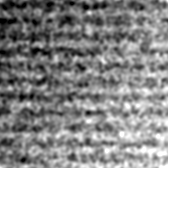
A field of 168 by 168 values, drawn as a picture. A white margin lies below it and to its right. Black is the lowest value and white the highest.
Horizontal stripes repeat 11 times down the table. There are no lone odd cells. There is an overall slope up to the bottom right. The ninth with the lowest average is the top left. The bottom right is the ninth with the highest average.
